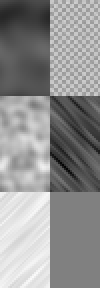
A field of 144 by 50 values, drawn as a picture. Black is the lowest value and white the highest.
The table splits into 3 rows of 2 panels. Panel 1,1: low, smooth. Panel 1,2: high, checkered. Panel 2,1: high, blotchy. Panel 2,2: low, slanting down to the right. Panel 3,1: very high, slanting up to the right, faint in contrast. Panel 3,2: middling, flat.
